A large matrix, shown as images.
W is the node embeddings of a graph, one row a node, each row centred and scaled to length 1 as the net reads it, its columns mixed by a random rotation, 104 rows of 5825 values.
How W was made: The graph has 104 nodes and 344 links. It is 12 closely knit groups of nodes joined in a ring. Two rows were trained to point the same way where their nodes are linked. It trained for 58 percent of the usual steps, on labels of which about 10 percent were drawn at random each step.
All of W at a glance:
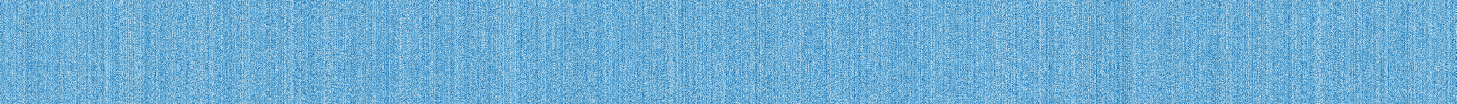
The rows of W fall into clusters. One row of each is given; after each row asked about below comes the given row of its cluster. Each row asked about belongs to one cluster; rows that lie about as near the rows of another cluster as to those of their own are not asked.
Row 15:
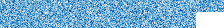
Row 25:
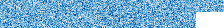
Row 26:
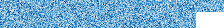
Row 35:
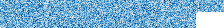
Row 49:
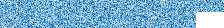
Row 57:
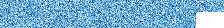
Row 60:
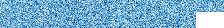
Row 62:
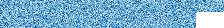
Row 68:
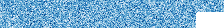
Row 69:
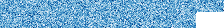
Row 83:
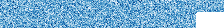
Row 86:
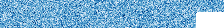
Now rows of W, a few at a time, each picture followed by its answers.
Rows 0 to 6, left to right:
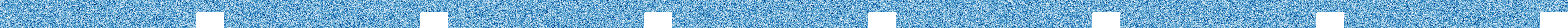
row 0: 68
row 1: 26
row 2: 57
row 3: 57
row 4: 83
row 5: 83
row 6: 25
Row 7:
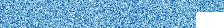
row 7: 15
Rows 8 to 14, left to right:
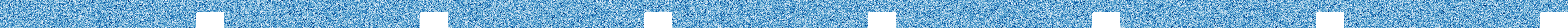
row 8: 57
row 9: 69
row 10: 35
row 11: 69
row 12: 83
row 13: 35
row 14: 57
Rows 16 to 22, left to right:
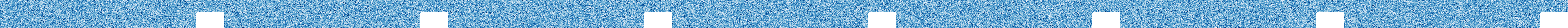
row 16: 68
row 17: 86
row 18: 86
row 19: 86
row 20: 26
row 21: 15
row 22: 86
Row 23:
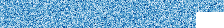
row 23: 35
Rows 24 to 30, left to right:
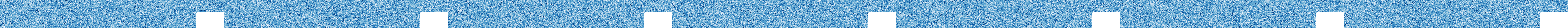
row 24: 60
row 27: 86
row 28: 69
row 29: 25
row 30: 60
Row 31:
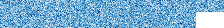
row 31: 57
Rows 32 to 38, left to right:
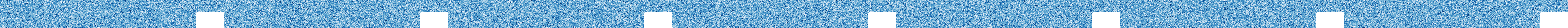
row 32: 35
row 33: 60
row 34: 35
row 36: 57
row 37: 49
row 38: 86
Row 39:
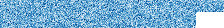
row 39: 26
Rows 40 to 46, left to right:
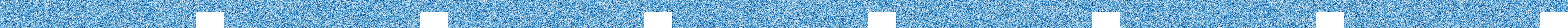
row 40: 35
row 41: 49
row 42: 35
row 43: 68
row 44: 26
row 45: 35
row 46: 86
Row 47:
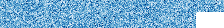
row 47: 35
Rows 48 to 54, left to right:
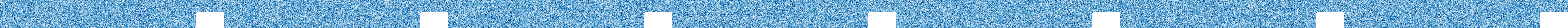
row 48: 86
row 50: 62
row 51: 69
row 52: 83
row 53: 49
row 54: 62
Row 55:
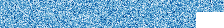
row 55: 25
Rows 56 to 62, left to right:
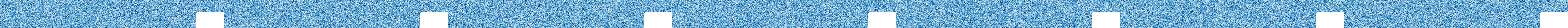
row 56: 86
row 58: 26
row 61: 62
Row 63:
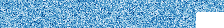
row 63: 68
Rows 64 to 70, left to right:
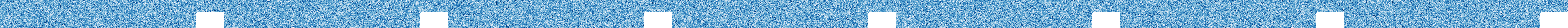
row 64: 83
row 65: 68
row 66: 69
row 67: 49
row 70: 69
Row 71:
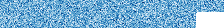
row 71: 83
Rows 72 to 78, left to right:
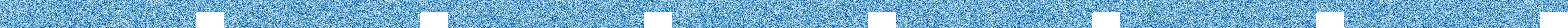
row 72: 60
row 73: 83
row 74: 62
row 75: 62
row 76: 15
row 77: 69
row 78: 35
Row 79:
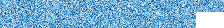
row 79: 49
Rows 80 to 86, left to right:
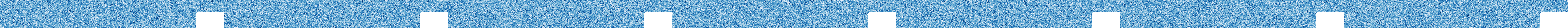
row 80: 15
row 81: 62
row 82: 15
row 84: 57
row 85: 68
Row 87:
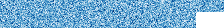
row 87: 15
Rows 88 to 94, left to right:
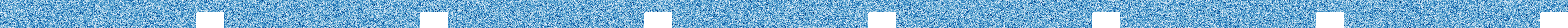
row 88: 62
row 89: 26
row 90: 26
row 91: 68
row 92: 62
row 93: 57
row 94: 60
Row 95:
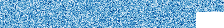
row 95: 25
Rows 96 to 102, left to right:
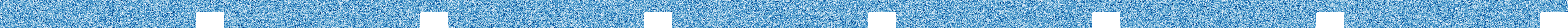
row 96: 25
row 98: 60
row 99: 49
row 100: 62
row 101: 57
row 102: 49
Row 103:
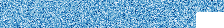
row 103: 86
